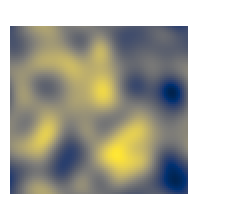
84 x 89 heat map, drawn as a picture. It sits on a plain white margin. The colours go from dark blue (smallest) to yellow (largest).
Mirror symmetry: none. Grain: smooth. Lone odd cells: none. Average level on the scale: 50%. Calmest part: top right.
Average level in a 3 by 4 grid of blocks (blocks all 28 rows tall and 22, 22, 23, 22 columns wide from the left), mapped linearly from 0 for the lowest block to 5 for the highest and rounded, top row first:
3421 | 3441 | 3150
